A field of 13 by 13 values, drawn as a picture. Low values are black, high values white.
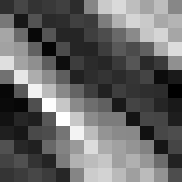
No overall slope runs across the table. Neither half mirrors the other. The grain runs diagonally down to the right. The middle left is the roughest part. The middle right is the ninth with the lowest average. Overall the values sit about 40% of the way up the scale.
